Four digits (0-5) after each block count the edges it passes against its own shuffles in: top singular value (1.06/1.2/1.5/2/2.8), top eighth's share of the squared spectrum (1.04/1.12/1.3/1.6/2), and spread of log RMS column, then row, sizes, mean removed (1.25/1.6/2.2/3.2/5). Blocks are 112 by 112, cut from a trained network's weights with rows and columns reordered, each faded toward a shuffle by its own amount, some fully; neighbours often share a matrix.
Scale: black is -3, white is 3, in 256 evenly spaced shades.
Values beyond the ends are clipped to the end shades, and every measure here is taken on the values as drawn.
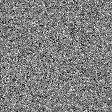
1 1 0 0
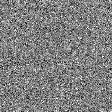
2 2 1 1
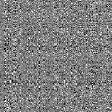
4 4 4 2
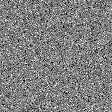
0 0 0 0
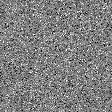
0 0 0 0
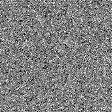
2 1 1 0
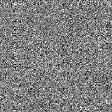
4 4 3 2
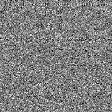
3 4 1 2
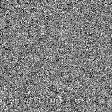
2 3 0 2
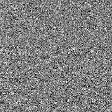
2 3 1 2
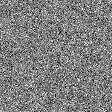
0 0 0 0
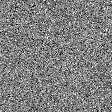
0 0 0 0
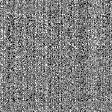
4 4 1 3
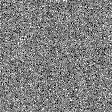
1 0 0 0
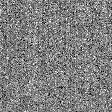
2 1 0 1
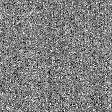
2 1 0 1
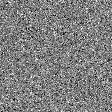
0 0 0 0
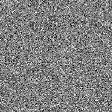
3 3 1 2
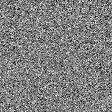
1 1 0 0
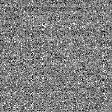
3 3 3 1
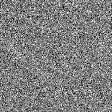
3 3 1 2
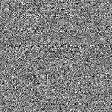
3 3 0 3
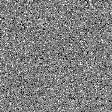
2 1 1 0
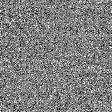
1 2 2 0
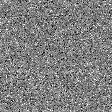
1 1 0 0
